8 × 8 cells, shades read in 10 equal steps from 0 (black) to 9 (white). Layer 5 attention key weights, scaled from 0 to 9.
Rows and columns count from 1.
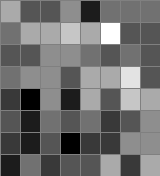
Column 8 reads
4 3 3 3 6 5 5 6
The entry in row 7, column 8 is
5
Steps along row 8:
up down up same up down up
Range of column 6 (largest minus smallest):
7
